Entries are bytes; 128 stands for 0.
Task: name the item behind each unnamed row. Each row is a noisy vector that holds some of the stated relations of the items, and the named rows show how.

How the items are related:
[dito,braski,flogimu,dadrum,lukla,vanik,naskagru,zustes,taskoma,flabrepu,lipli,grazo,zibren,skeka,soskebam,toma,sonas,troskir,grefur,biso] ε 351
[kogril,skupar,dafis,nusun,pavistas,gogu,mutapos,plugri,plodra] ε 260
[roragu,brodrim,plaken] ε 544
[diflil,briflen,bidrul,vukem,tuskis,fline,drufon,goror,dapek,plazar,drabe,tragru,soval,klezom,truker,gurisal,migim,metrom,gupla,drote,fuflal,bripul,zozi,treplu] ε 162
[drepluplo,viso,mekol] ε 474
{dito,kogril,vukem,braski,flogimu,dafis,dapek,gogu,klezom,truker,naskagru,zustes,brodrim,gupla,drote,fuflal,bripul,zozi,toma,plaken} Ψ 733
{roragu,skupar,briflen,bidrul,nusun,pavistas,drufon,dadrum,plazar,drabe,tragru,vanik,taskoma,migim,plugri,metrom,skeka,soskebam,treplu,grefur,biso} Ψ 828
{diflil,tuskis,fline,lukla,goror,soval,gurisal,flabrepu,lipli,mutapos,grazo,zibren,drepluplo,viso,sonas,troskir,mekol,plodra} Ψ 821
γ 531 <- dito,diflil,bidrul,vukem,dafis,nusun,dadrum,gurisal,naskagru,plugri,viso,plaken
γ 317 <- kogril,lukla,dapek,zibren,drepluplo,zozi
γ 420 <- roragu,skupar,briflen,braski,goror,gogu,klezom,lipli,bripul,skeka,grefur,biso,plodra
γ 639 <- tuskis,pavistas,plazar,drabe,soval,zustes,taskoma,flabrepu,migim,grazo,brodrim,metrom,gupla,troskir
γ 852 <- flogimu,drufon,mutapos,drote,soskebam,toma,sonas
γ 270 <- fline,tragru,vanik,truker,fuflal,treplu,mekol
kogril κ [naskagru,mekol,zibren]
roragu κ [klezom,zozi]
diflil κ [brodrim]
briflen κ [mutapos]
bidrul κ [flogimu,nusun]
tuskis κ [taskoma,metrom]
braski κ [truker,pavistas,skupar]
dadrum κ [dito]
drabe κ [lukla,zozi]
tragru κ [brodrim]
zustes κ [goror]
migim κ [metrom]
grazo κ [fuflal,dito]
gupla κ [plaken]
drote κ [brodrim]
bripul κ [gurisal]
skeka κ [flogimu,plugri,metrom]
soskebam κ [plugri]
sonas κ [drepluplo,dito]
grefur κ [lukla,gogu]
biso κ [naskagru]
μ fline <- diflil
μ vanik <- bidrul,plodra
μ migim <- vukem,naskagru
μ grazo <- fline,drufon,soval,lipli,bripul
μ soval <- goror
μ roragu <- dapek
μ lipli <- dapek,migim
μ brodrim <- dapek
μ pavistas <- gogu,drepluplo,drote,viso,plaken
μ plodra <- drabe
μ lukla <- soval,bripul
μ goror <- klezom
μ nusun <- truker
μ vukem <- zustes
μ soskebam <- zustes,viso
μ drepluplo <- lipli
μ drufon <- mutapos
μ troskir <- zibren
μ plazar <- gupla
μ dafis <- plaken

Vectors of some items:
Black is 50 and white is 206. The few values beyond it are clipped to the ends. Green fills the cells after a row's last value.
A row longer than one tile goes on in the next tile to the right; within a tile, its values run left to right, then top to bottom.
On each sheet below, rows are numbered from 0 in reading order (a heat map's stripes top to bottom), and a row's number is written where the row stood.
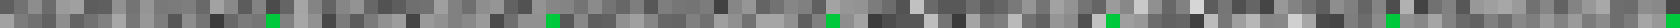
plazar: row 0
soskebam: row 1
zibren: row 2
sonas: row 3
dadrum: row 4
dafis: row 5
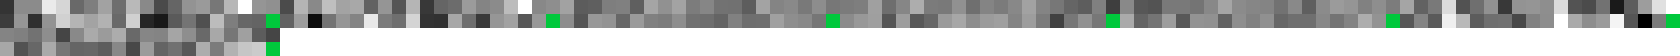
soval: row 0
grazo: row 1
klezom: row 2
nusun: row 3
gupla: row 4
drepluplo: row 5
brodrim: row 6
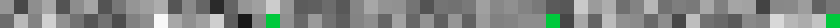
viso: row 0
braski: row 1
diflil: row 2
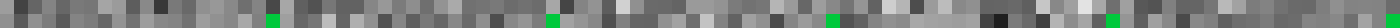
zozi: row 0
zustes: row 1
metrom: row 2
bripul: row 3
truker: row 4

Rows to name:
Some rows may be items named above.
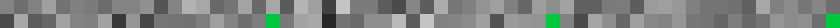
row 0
mutapos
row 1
skeka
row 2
klezom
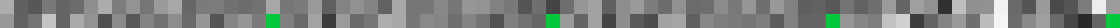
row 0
zustes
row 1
skupar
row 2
roragu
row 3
pavistas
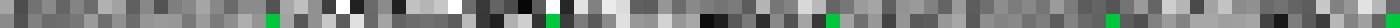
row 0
kogril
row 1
migim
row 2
drufon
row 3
roragu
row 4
bripul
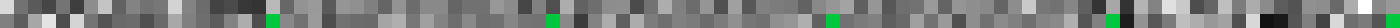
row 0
naskagru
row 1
briflen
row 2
dapek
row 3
plodra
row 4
fline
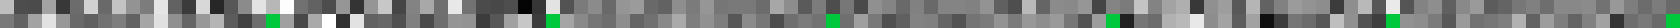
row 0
gogu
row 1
vukem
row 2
plazar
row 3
mekol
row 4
lipli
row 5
taskoma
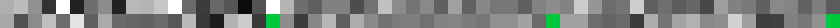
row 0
migim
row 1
dapek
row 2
dadrum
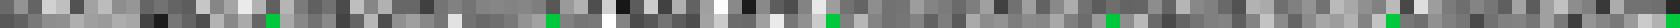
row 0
bripul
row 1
dito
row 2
drote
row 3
gurisal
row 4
tuskis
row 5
tragru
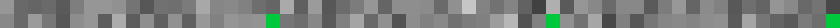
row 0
braski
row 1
plodra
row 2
treplu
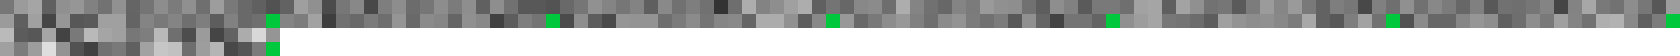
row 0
roragu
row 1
vanik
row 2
lukla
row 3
drabe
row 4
bidrul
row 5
zibren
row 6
plaken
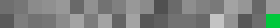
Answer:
goror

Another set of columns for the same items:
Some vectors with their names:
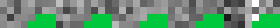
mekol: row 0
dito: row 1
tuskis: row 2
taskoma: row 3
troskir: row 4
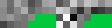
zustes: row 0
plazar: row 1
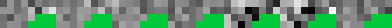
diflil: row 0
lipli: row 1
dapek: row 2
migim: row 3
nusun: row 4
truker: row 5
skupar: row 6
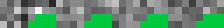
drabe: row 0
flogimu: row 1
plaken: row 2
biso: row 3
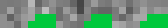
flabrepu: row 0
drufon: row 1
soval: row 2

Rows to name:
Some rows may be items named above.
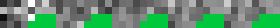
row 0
zibren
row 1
roragu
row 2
briflen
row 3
plaken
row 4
plaken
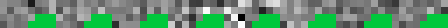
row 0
drote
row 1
sonas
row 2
kogril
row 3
drabe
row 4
gupla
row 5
gogu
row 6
dadrum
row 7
skeka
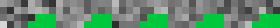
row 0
vanik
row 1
zozi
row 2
naskagru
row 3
taskoma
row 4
roragu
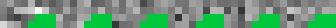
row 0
plodra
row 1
lukla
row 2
zustes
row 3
viso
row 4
grazo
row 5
mutapos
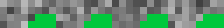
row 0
dafis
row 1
braski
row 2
tragru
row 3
klezom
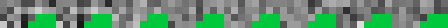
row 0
bidrul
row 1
bidrul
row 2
lukla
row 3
kogril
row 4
drepluplo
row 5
bripul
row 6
brodrim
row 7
pavistas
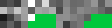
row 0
zibren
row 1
soskebam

